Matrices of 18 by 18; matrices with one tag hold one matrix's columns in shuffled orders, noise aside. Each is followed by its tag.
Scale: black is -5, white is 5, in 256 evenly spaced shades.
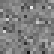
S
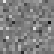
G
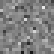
S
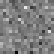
S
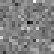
G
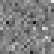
G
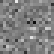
G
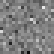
S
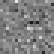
G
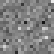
G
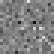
G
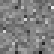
S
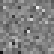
S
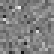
S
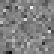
S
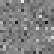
G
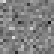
G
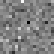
G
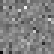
S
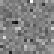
G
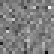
S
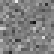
G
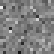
S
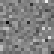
G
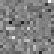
G
